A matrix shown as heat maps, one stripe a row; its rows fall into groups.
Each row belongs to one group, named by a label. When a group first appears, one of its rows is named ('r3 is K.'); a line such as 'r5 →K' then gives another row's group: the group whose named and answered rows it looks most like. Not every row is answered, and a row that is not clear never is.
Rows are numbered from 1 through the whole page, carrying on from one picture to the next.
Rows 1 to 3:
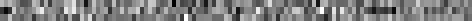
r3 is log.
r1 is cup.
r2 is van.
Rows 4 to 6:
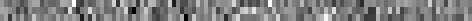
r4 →cup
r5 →log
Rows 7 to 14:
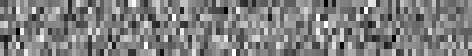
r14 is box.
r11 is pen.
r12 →van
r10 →log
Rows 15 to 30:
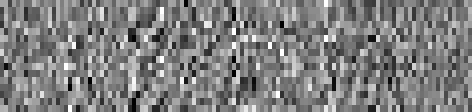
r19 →box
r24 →van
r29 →box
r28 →pen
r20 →log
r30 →log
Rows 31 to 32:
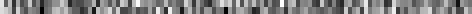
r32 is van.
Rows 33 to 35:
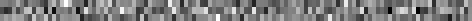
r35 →cup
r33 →van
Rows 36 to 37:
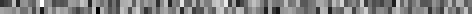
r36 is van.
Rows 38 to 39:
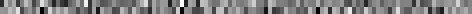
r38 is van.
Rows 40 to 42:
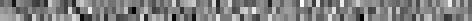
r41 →log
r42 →cup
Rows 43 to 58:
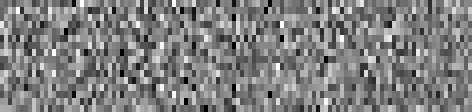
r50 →cup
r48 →pen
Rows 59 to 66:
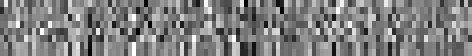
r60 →pen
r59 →pen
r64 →box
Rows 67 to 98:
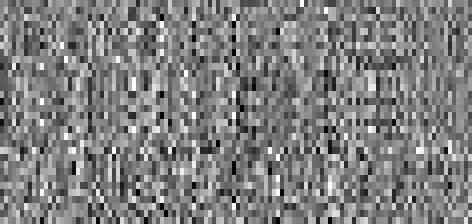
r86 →van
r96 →box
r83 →box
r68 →log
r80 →box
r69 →box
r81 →van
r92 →pen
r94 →pen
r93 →cup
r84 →van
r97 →pen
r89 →pen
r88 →cup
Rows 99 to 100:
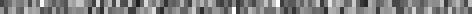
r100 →box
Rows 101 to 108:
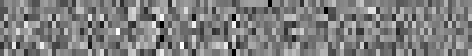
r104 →box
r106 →box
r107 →van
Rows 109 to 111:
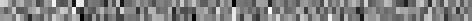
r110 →cup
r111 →cup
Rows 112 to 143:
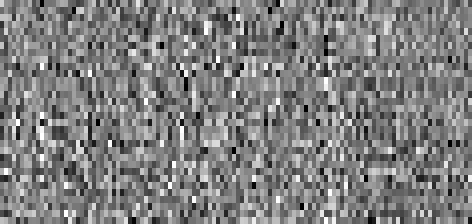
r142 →van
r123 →log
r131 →van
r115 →pen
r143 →log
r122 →log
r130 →van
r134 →van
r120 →cup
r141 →cup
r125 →box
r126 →pen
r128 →van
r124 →log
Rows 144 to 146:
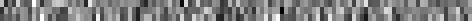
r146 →pen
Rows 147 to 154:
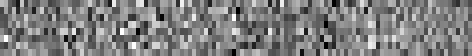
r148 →van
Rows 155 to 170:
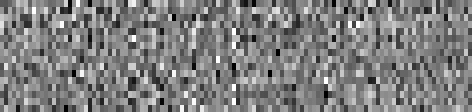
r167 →box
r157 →cup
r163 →cup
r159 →box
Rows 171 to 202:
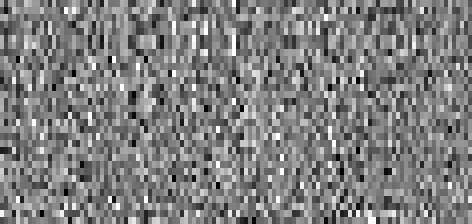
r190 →pen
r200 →van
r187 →log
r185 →box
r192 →van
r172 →van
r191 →log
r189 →cup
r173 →log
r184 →log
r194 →cup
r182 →van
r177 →box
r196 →cup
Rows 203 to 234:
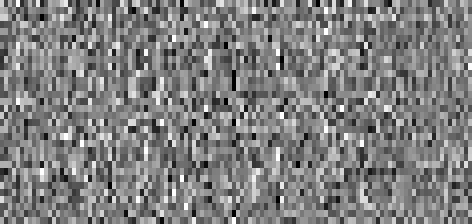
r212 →pen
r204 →log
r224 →pen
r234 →box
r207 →log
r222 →van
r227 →van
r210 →pen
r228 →van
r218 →pen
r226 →cup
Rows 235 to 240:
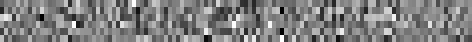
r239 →pen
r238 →cup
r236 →pen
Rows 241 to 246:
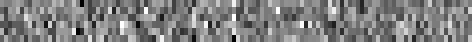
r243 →box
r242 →pen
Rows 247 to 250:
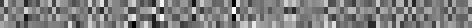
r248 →box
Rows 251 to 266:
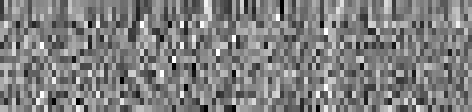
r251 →pen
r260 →cup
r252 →pen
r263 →log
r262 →cup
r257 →van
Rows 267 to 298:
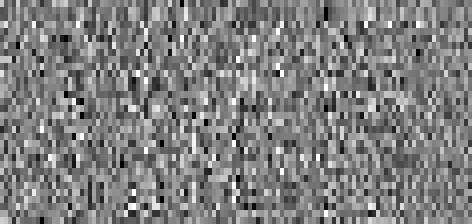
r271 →pen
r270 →cup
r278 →log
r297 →log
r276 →pen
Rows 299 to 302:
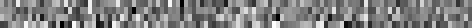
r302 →van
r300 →log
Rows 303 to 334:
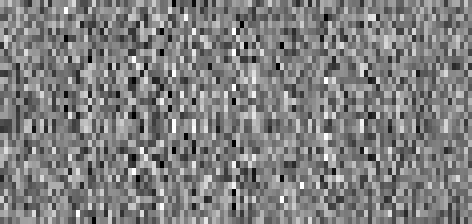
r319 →log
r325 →log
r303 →cup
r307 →box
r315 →box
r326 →box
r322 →log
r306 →cup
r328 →pen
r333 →cup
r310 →box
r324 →cup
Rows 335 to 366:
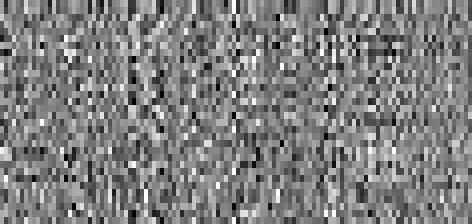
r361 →cup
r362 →pen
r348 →box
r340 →van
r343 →log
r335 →box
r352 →van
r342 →van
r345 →box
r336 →box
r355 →pen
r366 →box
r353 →box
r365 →log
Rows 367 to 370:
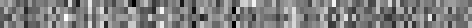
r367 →log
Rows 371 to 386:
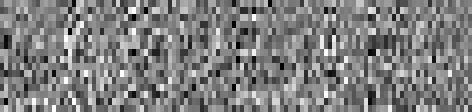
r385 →van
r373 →log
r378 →log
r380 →pen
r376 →van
